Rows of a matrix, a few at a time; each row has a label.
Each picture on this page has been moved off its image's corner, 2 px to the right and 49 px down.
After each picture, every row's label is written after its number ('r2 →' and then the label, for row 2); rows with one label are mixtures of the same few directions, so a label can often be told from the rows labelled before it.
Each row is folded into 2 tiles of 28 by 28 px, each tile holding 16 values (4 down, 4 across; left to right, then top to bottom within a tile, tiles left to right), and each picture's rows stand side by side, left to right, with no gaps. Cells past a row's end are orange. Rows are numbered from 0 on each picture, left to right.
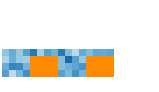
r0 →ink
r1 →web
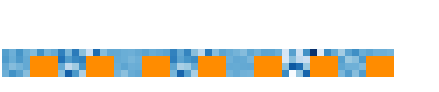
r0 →ink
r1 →ink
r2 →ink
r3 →ink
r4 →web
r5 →ink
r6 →web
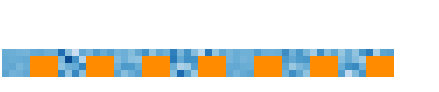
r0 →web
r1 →web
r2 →ink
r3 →ink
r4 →ink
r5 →ink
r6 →ink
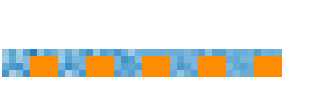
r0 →ink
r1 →ink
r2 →web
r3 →ink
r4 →ink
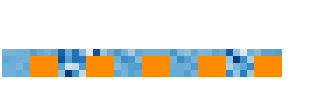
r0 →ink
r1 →ink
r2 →web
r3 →web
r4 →web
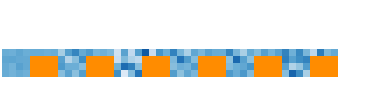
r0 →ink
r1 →web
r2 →ink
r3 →web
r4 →web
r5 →ink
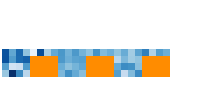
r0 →ink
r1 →ink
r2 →ink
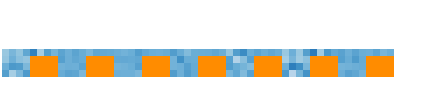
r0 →ink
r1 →ink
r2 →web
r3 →web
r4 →web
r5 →ink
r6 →ink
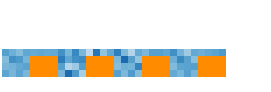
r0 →web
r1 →ink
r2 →web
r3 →web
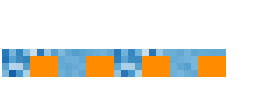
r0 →ink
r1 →web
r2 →ink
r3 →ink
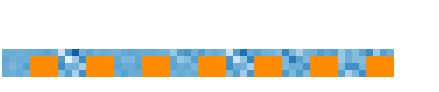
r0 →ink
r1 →web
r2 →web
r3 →web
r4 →web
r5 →web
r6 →ink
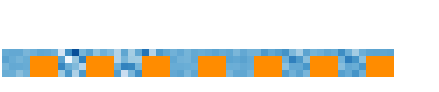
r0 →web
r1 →web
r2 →ink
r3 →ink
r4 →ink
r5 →web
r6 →web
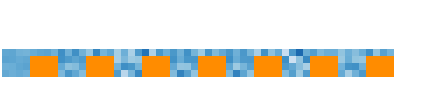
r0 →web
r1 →ink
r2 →ink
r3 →ink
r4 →ink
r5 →web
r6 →ink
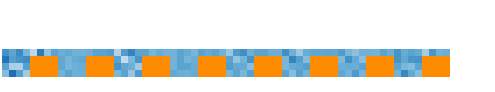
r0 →ink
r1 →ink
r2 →web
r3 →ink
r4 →web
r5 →web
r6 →web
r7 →ink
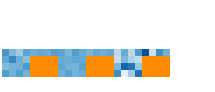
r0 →web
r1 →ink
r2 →ink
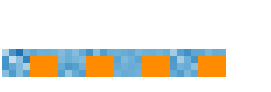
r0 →web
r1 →ink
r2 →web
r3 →web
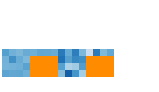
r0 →web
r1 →ink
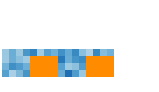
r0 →ink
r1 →ink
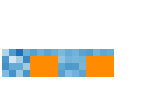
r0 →web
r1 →ink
